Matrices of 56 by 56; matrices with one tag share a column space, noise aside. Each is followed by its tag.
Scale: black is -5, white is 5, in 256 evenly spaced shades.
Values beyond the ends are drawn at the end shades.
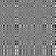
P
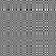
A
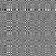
A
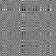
A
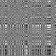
P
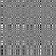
P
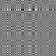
A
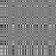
P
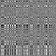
P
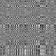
P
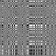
P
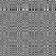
A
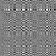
A
